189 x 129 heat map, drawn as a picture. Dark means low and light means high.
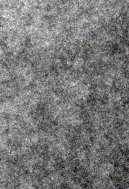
Grain: blotchy. Odd rows or columns: none. Slope: up to the top left. Mirror symmetry: none. Ninth with the highest average: top left.
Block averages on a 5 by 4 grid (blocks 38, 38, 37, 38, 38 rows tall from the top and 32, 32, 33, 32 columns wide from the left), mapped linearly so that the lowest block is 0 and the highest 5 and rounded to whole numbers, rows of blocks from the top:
5432
3321
3221
3211
2100
